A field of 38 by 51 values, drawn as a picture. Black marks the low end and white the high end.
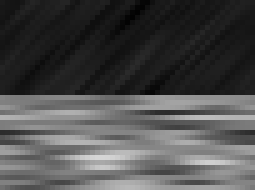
The table splits into 2 rows of 1 panel. Panel 1,1: very low, slanting up to the right, faint in contrast. Panel 2,1: middling, streaked across, strong in contrast.
